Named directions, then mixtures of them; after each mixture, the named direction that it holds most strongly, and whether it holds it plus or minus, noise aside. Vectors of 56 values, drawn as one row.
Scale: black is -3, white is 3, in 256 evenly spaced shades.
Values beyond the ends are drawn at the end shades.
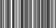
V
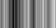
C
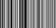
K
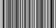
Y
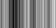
C, plus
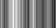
C, minus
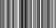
V, plus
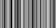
V, minus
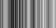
C, plus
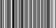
V, plus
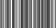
V, plus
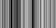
V, minus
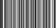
Y, minus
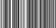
K, minus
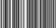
K, minus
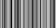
V, minus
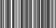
V, plus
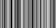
V, minus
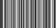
Y, minus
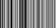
K, plus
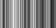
C, minus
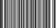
Y, minus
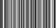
Y, minus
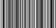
Y, plus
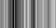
C, plus
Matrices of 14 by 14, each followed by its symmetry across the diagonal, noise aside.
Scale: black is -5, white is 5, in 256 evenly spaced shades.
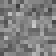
neither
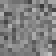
neither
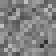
symmetric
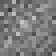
symmetric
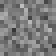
neither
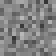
neither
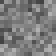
symmetric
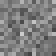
symmetric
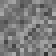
symmetric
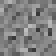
symmetric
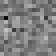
neither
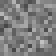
symmetric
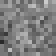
neither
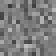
neither
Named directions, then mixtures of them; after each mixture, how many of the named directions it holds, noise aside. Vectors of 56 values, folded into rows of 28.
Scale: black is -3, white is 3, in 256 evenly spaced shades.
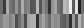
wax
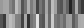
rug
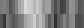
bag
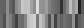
two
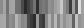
two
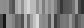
two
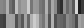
three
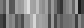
three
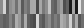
one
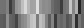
two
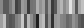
one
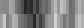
one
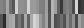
three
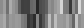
two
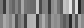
one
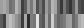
one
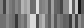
two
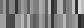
two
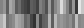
three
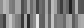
one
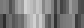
one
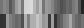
two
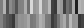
three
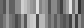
two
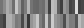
two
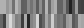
one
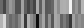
three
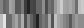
two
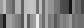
three
